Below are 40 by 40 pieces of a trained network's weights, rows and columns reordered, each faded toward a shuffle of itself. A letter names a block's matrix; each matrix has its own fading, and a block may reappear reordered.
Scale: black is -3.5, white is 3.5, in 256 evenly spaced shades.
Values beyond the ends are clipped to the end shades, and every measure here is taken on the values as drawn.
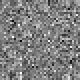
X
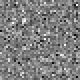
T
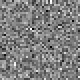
X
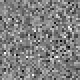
T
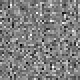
T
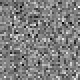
T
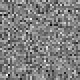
X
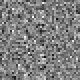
X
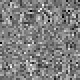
T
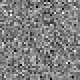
T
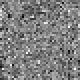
X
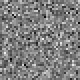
T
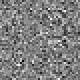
X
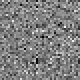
X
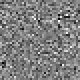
X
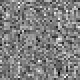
X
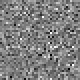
T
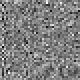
X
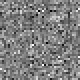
T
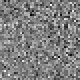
T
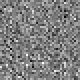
X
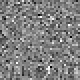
T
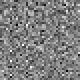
X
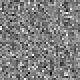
X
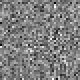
X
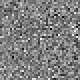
X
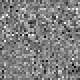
T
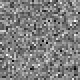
T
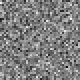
T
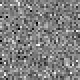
T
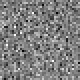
T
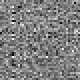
X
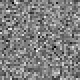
T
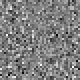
T
